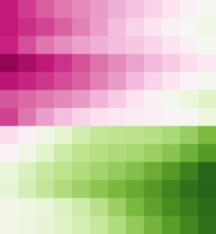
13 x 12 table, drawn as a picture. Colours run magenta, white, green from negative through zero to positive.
Values rise toward the bottom right. The ninth with the lowest average is the top left. There are no lone odd cells. Streaks run across, left to right. The bottom right is the ninth with the highest average. On average the colour sits 50% of the way up the scale.
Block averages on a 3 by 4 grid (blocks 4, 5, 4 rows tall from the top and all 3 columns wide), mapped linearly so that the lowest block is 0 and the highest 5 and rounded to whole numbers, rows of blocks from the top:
0112 | 1223 | 3345
